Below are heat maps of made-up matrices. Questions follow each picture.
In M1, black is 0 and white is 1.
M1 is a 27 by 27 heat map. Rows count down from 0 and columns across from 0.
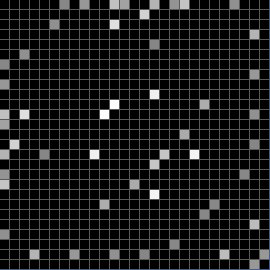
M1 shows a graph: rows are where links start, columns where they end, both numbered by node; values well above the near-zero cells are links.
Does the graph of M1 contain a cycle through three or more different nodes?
no
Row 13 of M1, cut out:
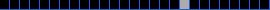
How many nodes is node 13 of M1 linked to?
1
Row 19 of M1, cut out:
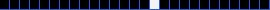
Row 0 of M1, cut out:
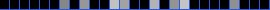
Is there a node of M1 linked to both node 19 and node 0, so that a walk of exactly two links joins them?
yes
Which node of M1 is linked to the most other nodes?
node 0
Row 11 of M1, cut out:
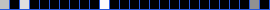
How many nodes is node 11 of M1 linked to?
4
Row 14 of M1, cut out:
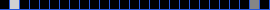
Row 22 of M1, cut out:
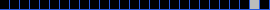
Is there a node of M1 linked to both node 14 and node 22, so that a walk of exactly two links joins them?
yes
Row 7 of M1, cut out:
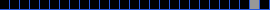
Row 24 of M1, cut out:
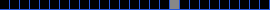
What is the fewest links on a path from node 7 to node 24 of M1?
5
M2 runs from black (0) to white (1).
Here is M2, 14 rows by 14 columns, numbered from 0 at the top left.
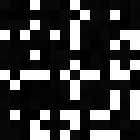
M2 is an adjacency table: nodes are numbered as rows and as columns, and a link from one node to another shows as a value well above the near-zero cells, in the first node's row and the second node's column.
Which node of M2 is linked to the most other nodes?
node 7
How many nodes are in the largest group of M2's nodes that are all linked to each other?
3
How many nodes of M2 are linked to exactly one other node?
1
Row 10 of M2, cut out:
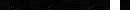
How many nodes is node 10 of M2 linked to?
2
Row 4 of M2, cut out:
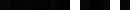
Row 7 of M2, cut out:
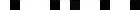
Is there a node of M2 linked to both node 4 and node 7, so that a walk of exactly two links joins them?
yes
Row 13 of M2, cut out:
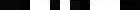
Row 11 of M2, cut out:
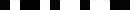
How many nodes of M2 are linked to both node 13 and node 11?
4
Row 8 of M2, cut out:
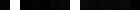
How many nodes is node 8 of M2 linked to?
2
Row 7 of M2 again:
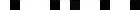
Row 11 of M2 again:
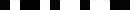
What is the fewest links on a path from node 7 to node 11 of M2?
1
